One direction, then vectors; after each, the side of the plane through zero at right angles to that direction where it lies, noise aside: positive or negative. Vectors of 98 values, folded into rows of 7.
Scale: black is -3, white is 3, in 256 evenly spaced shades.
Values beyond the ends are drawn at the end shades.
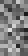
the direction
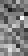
positive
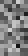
positive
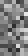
negative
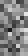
negative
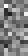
negative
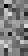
positive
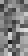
negative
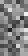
negative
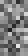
negative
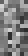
positive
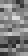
negative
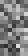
negative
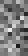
positive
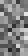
negative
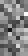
negative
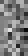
positive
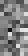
negative
